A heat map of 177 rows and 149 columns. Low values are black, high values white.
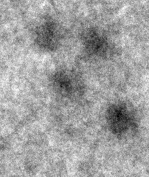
Dips: four. Ninth with the highest average: middle left. Average level on the scale: 60%. Odd rows or columns: none.
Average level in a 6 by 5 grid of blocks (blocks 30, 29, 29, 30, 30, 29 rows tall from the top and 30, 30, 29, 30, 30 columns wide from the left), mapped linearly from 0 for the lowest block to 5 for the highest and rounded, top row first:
4 3 3 3 4 / 4 1 2 0 4 / 5 3 1 3 4 / 4 3 2 2 2 / 4 4 3 2 1 / 4 4 4 4 4
